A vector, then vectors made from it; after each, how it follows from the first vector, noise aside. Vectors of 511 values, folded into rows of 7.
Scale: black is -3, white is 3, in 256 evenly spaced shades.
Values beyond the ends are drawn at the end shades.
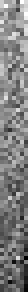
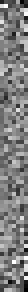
sign-scrambled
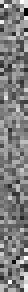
sign-scrambled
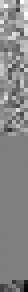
partly zeroed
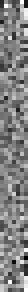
sign-scrambled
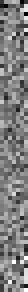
sign-scrambled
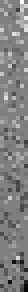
partly zeroed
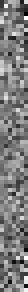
sign-scrambled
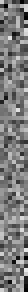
sign-scrambled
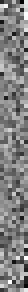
sign-scrambled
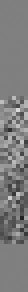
partly zeroed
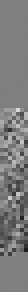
partly zeroed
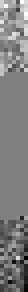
partly zeroed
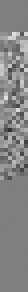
partly zeroed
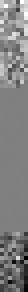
partly zeroed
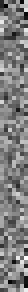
sign-scrambled
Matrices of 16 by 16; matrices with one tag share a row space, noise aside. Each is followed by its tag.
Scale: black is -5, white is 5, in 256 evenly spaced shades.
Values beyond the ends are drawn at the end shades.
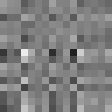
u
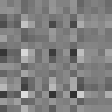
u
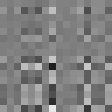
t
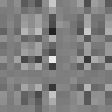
t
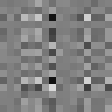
t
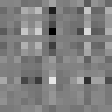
t
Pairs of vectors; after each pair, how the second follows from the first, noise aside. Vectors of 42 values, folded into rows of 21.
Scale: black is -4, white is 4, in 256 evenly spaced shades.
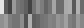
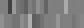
partly zeroed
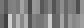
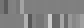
partly zeroed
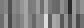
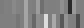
partly zeroed
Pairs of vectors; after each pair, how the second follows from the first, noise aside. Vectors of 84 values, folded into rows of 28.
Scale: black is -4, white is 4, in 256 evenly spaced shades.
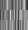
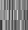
reversed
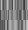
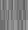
shrunk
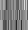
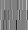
partly zeroed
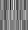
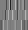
partly zeroed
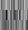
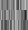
wrapped around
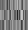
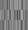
shrunk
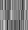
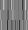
partly zeroed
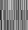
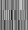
wrapped around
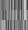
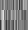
reversed
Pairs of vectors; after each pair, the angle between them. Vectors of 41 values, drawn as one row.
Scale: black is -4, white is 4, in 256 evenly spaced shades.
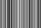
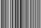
partly opposed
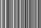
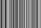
nearly opposite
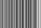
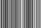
orthogonal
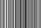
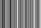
orthogonal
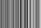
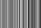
nearly opposite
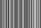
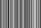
nearly parallel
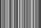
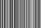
partly aligned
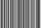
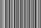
partly opposed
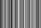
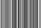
partly opposed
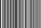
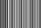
orthogonal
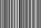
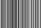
partly opposed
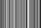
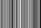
partly aligned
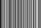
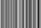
orthogonal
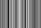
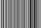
orthogonal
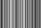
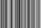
orthogonal
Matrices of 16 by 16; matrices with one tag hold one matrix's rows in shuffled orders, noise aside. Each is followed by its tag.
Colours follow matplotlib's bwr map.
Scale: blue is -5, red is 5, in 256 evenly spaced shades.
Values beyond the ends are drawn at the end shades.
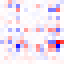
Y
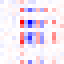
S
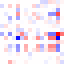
Y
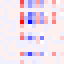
S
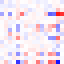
Y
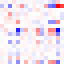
Y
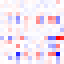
Y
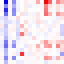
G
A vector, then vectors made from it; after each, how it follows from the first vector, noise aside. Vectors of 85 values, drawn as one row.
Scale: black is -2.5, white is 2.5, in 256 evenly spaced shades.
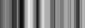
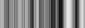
wrapped around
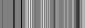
partly zeroed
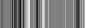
partly zeroed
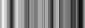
wrapped around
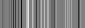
partly zeroed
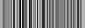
sign-scrambled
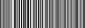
sign-scrambled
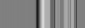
partly zeroed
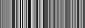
sign-scrambled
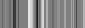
partly zeroed
